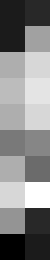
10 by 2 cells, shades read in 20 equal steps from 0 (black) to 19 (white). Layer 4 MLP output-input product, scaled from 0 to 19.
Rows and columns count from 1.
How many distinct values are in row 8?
2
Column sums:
93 106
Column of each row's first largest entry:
2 2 2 2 2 2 1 2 1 2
